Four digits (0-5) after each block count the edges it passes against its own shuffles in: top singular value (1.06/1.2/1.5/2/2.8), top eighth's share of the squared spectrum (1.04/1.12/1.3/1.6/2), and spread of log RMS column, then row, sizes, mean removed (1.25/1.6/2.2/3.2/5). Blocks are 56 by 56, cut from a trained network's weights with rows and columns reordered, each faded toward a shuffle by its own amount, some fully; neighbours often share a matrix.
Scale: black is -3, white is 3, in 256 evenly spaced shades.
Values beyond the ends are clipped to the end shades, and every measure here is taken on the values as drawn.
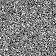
0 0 0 0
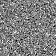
0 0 0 0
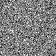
0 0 0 0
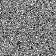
2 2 0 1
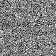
0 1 0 0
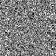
2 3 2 1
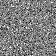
0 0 0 0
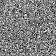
1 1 0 0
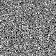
2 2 0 1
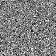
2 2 0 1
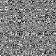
3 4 1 3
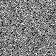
0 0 0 0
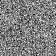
0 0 0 0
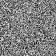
0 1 0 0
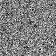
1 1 0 0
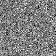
2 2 0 0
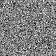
1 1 0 0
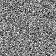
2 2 0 0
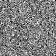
2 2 0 0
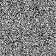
1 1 0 0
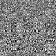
3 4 1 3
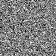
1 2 0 1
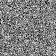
1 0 0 0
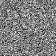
3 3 1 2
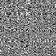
3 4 1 2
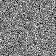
1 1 0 0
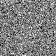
1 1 0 0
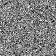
1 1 0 0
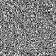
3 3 1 2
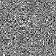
3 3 2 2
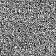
2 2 0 0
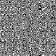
3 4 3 2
